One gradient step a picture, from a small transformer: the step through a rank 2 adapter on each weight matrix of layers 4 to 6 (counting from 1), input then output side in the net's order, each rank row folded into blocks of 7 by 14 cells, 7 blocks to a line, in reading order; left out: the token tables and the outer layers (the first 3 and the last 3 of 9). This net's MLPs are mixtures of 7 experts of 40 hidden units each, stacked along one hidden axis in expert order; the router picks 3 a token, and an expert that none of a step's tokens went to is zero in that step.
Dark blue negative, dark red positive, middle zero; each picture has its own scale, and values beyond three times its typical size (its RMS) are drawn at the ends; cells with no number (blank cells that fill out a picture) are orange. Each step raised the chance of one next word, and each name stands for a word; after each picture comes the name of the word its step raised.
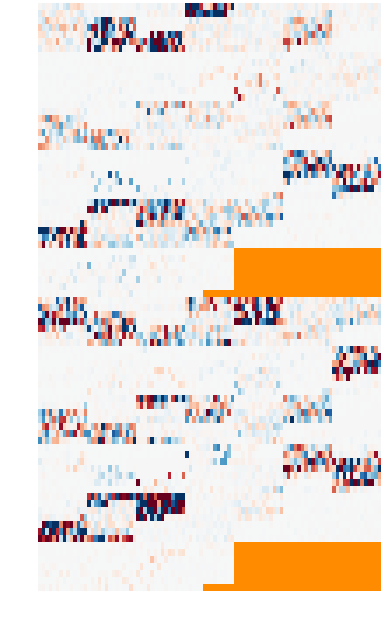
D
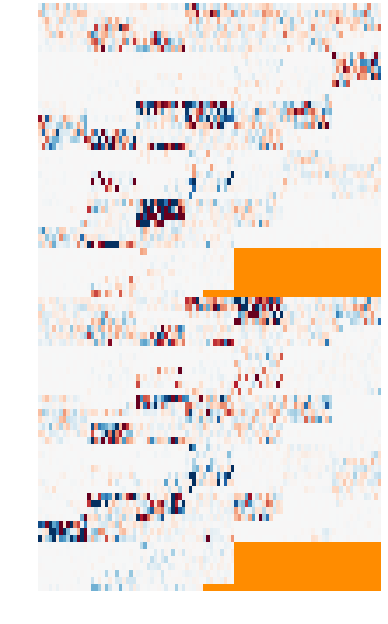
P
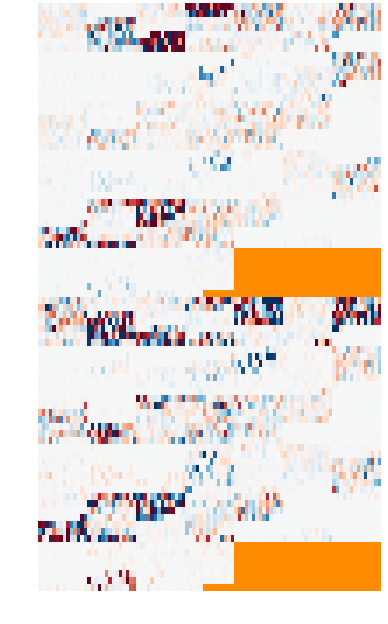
D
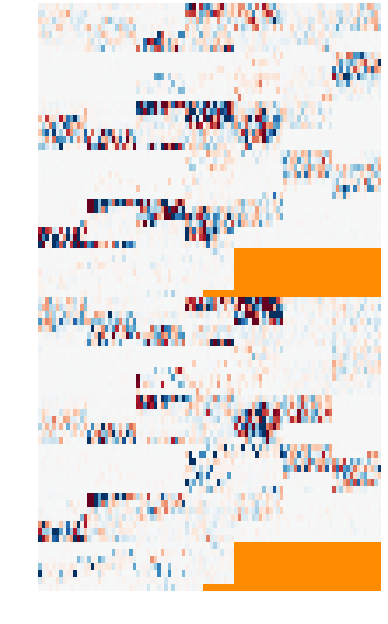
P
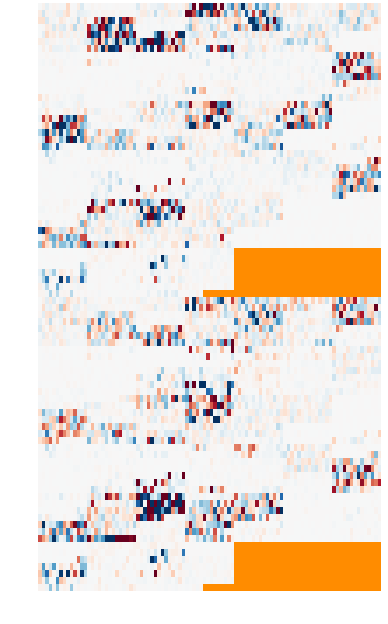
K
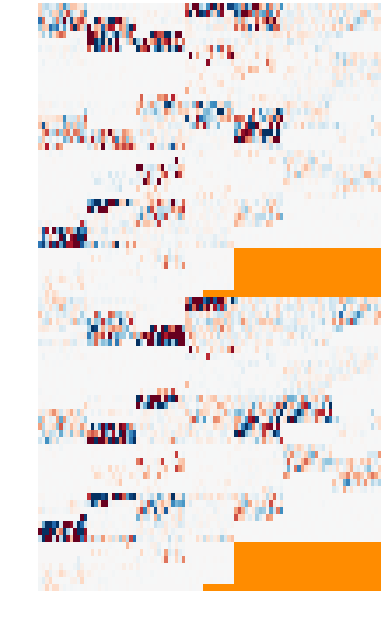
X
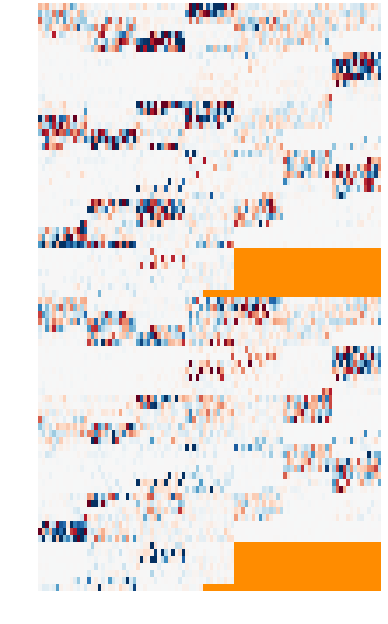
P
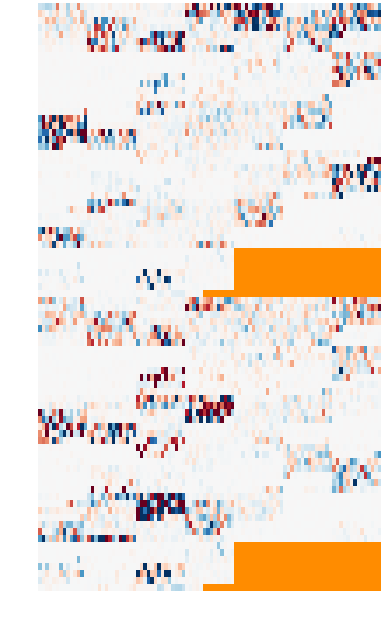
K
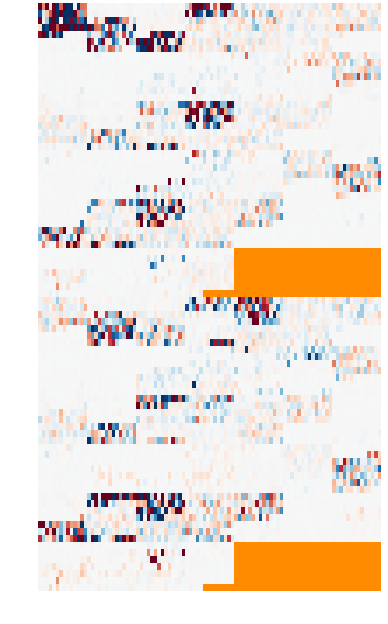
D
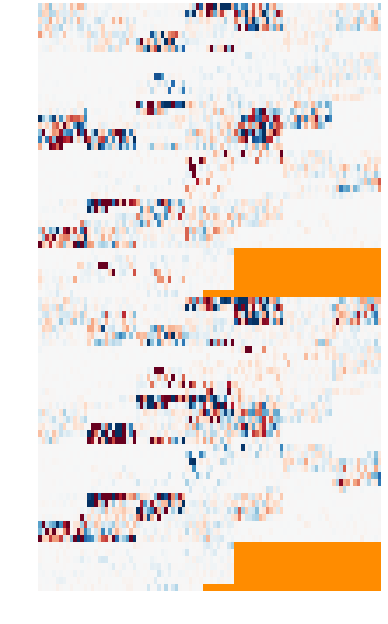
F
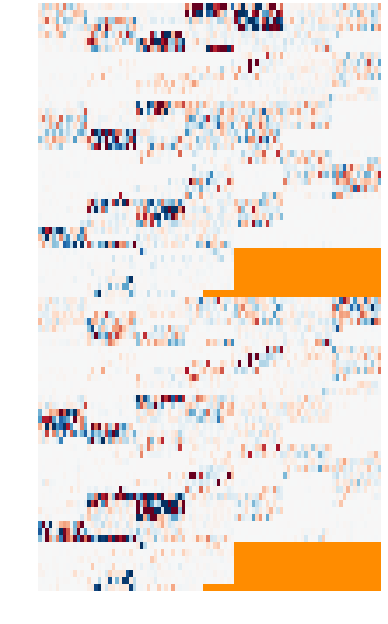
K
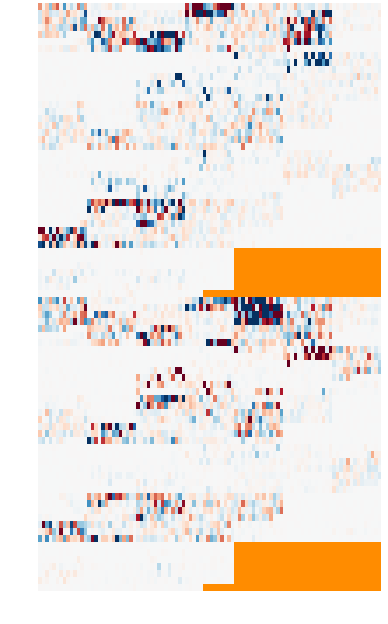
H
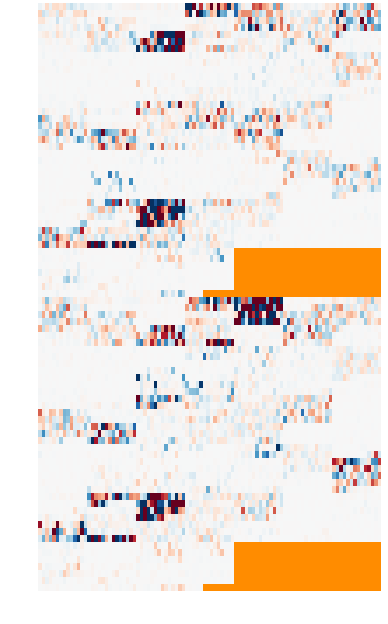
D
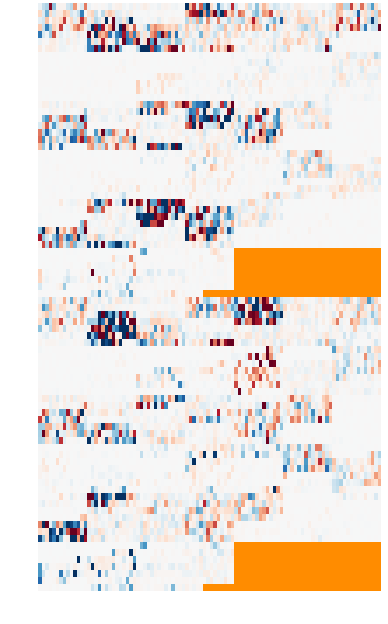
P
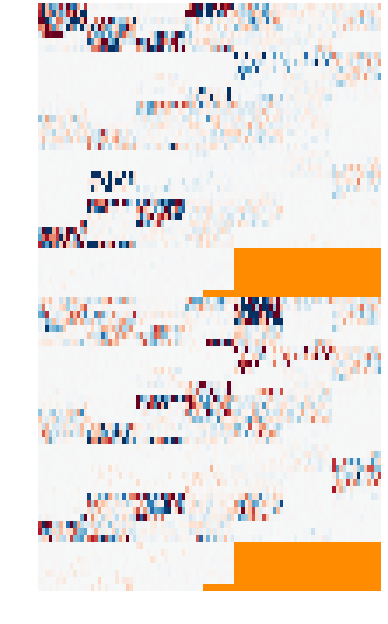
H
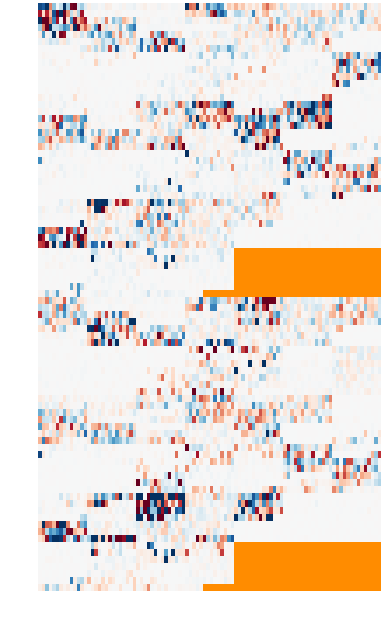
K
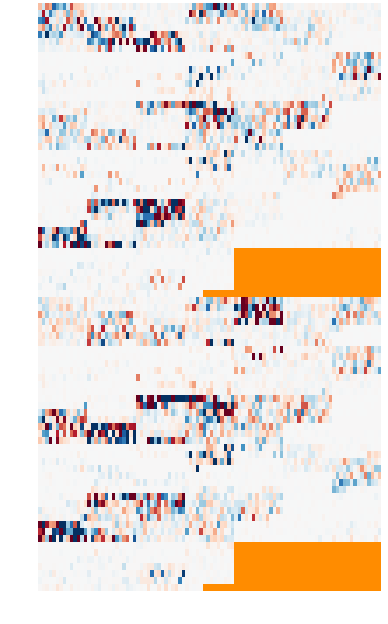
P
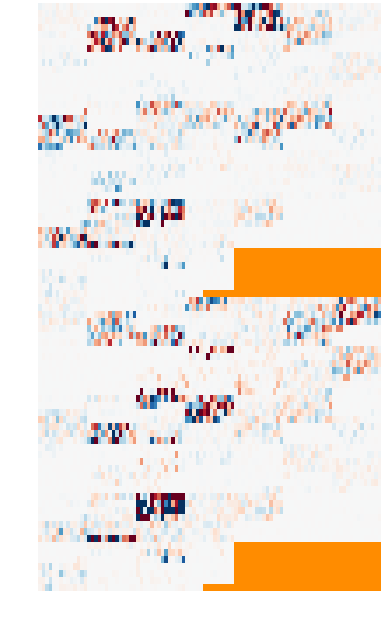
K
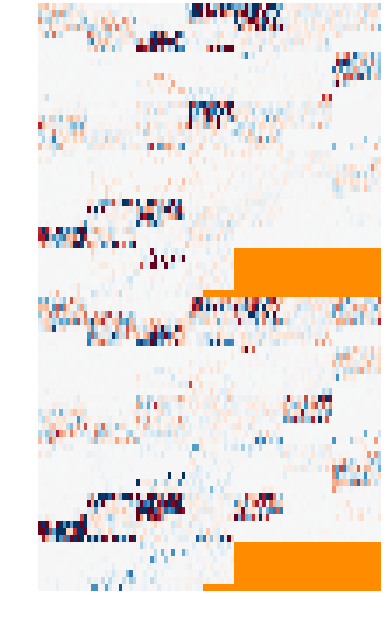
X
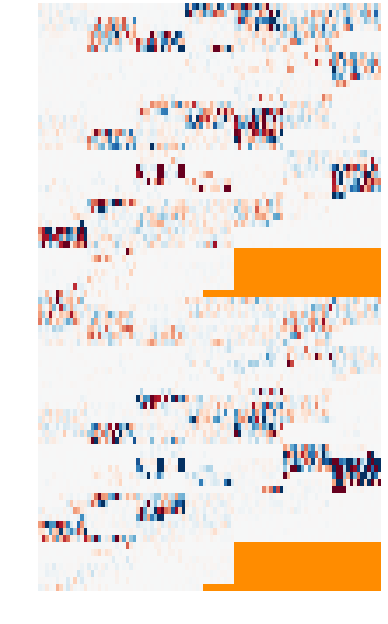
F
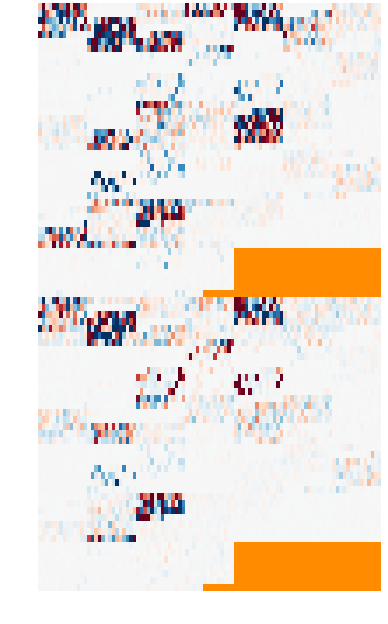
H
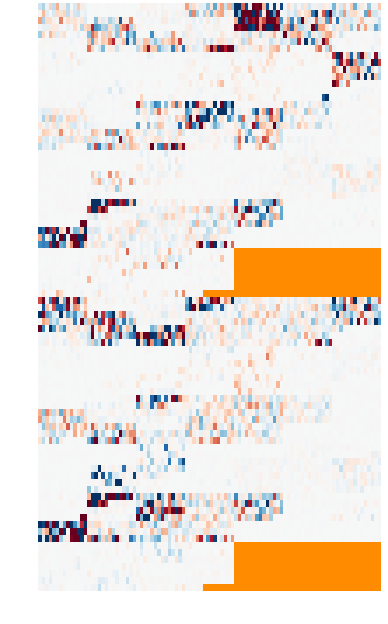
X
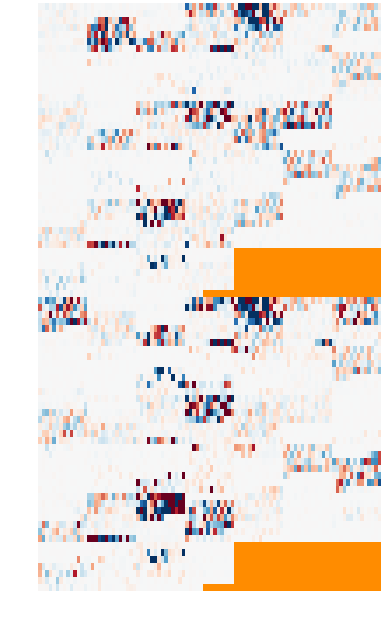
K
